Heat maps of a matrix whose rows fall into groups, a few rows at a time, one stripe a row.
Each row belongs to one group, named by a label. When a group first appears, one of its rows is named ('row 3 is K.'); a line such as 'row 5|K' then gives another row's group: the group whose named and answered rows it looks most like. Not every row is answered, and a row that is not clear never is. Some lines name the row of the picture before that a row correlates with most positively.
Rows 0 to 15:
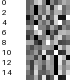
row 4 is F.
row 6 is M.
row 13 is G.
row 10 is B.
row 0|M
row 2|F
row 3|B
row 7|F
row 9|G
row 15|B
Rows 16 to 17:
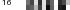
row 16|B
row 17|B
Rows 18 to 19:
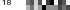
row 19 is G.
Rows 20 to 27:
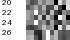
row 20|G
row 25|G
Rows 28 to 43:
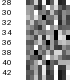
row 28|B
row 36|M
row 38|F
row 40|M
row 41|B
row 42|B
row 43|B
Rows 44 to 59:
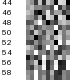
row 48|M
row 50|G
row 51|F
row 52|G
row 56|B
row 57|B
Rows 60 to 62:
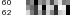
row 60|F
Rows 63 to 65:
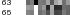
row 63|F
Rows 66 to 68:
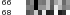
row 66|F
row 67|F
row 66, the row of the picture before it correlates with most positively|63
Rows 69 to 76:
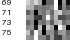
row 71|F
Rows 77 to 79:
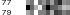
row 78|M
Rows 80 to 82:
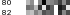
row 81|B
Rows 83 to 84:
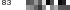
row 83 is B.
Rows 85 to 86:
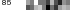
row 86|M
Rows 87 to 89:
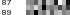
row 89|F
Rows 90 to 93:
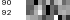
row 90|F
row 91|M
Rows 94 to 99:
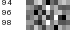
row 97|B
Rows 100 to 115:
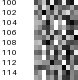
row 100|B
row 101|G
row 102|F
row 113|G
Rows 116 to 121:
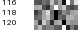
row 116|G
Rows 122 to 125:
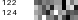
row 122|G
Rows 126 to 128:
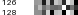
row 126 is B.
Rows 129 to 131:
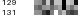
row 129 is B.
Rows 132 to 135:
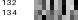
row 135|F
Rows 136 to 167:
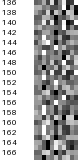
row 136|B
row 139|M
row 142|M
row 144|M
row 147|G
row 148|B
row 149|F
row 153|F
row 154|M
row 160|M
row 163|M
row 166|M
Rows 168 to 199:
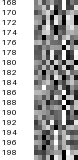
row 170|M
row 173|M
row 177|G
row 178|B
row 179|B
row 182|F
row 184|M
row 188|B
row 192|B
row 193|M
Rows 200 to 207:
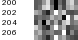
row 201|M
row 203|G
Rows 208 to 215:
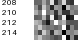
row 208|B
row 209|G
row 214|G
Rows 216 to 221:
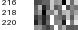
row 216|G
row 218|F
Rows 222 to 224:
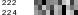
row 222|F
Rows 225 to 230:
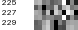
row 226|F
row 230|M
